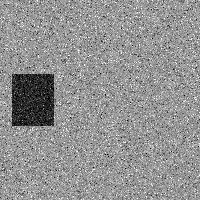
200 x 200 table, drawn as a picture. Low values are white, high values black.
Average level on the scale: 40%. Ninth with the highest average: middle left. Stripes: none. Odd patch: higher, in the middle left.
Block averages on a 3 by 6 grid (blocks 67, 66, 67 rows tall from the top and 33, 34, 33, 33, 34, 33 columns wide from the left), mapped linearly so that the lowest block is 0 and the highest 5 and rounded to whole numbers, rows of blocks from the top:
000000 | 550000 | 000000
